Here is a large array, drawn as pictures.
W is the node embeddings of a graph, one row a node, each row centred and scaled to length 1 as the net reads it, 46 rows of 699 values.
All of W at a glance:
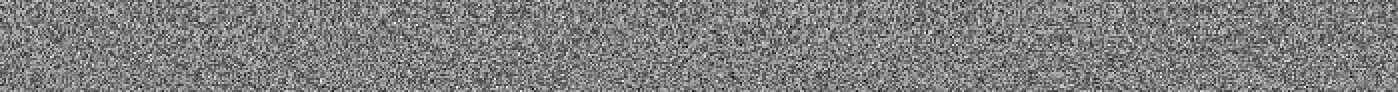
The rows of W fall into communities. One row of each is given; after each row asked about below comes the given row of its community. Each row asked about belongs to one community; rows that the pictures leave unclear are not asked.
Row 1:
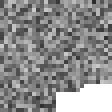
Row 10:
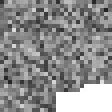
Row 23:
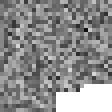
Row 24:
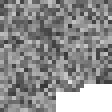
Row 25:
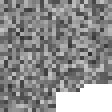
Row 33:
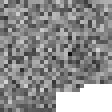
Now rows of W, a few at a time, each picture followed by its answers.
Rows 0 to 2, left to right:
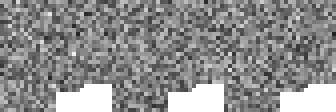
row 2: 33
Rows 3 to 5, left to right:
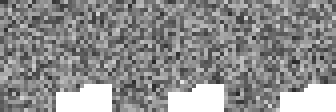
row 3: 23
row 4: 25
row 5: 24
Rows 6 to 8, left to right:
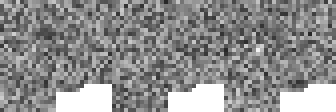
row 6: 24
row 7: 1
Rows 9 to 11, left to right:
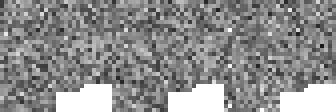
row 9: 10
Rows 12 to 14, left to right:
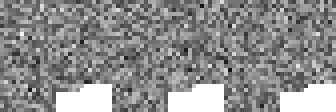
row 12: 33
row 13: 23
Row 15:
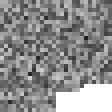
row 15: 24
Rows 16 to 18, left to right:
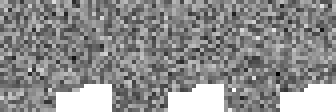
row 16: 24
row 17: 1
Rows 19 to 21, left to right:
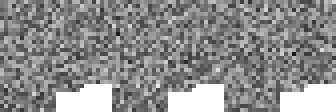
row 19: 1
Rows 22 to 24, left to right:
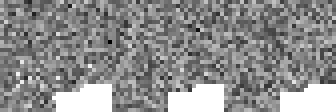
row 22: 25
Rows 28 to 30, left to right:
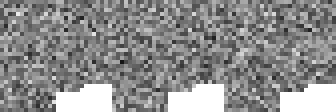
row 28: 33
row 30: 23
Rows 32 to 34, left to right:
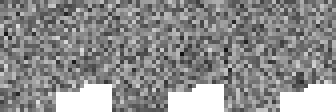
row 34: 10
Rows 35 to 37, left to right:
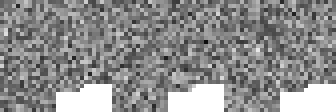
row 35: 25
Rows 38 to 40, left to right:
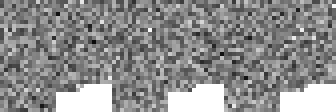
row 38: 1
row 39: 25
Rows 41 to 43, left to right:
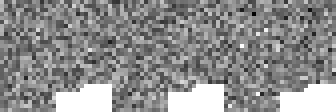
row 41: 25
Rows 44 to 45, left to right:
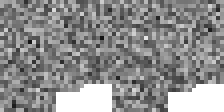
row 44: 33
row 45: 10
